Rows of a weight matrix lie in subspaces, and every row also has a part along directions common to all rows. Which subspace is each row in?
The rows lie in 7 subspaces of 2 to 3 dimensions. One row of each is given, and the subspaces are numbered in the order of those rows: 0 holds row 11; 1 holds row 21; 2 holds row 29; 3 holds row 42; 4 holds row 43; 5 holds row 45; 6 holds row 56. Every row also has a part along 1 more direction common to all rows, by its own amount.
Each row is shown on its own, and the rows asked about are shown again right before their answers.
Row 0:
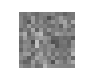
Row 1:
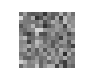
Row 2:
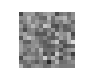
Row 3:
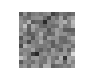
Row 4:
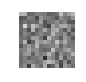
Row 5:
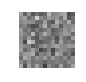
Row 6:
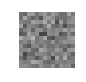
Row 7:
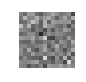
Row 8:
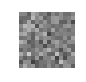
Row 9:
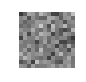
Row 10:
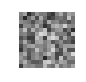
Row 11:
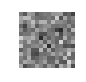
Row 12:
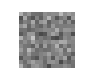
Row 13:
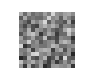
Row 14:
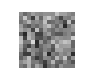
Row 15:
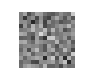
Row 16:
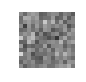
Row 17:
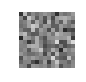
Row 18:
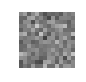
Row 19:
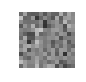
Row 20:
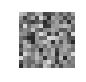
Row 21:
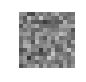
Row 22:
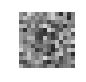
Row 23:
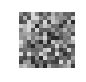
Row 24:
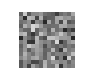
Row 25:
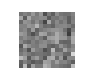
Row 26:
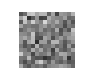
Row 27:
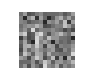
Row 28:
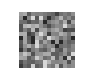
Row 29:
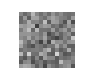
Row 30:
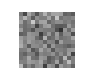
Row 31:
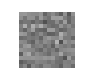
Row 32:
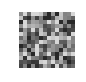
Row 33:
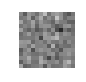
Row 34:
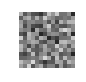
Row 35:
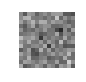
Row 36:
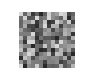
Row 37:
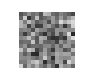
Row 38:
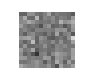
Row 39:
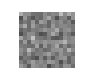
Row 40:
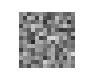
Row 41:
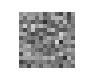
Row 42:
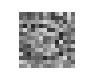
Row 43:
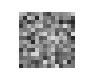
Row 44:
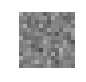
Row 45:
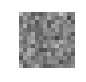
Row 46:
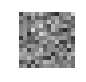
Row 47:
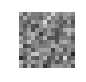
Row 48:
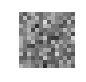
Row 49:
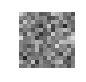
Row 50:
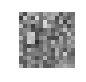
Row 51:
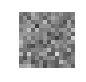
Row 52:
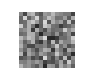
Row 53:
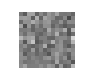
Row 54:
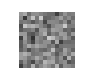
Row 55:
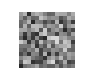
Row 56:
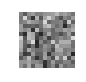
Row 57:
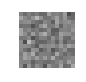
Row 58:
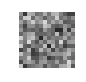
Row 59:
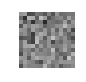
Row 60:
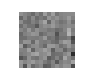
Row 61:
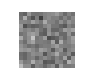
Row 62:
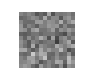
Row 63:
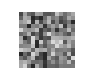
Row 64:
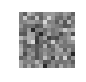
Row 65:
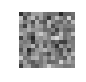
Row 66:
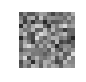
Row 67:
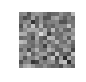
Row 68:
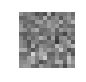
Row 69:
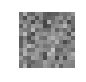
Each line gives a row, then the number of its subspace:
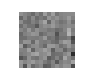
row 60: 4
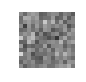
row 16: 0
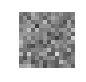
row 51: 2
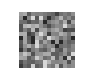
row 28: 6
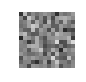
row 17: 3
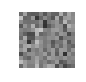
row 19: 0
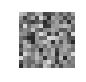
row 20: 3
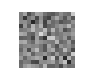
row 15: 2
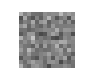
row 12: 5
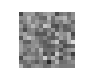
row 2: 3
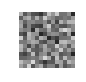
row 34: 1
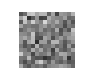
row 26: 1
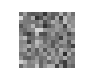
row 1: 0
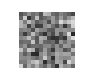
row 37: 4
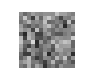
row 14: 6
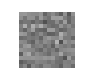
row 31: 3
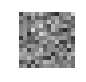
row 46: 1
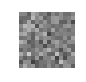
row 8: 2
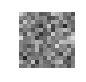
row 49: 1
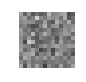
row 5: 5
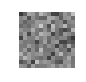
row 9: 1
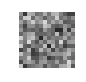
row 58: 0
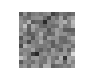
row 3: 4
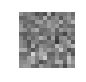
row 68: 1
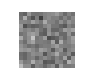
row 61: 6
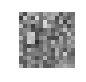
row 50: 0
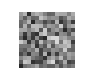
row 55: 6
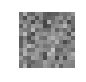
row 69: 6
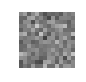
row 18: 0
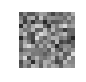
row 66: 1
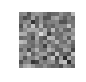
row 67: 2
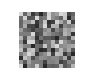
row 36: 5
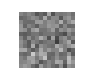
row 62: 1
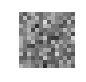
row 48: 2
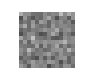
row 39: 5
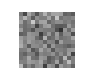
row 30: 0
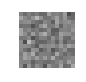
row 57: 5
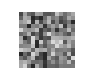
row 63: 6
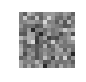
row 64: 6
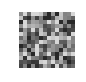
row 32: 1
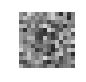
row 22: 3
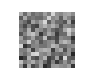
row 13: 4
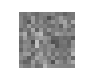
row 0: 6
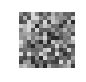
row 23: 2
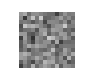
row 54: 6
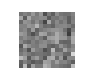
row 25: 4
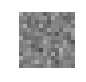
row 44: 3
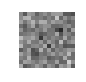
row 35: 0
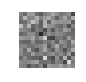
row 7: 2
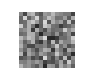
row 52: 2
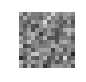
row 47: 4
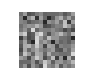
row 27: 6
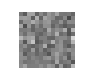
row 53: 4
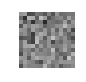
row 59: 1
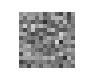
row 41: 3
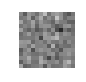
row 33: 0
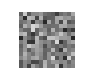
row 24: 3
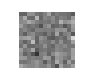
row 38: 4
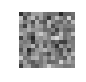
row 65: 5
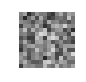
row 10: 3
